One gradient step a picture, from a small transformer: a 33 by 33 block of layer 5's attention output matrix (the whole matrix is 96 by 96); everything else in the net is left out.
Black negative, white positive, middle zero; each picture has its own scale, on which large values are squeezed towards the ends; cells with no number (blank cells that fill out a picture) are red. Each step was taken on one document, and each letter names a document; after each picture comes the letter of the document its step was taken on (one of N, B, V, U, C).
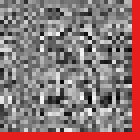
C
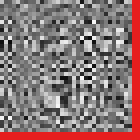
C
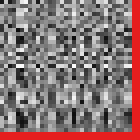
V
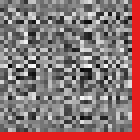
V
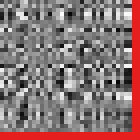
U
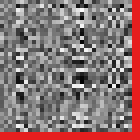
V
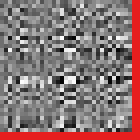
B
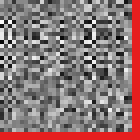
C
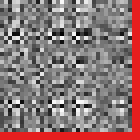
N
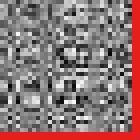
B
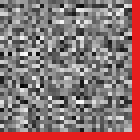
N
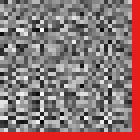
U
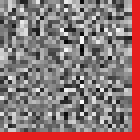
U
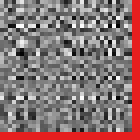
V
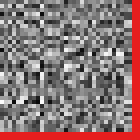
U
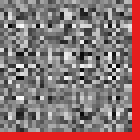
V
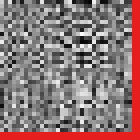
C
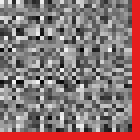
B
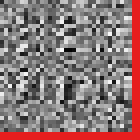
B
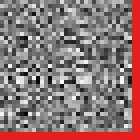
B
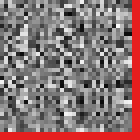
U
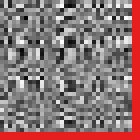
B
